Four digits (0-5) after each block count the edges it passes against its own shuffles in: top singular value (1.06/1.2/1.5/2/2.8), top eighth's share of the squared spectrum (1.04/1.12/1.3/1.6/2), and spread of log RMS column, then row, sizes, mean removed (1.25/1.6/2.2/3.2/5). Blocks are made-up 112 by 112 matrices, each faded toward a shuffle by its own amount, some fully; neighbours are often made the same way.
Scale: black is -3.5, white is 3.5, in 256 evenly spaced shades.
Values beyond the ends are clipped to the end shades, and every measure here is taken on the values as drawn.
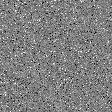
0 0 0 0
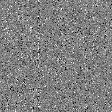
1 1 2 0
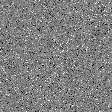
0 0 0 0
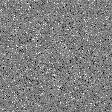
0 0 0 0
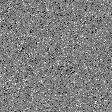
0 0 0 0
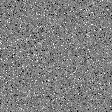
0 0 0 0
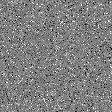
3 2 0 1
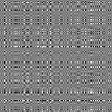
5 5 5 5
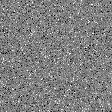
3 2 0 1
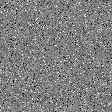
0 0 0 0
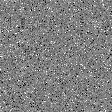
2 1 0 0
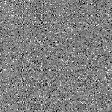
4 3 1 2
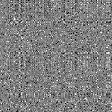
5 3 2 2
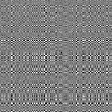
5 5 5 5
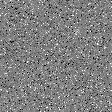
0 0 0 0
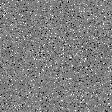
2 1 0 0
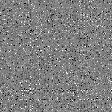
4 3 1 2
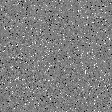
1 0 0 0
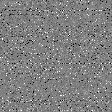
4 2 0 2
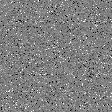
3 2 0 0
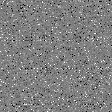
3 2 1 1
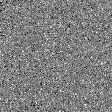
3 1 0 1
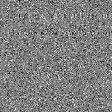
4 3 1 2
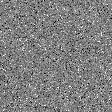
1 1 0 0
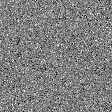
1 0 0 0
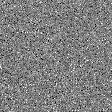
2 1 0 0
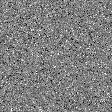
2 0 0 0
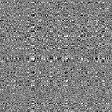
5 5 3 4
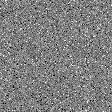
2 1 0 0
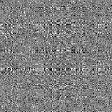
5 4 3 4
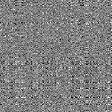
5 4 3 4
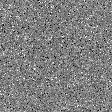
1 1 0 0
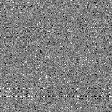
4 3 1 2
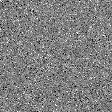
3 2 0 1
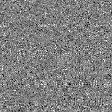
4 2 1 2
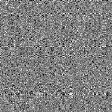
4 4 2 3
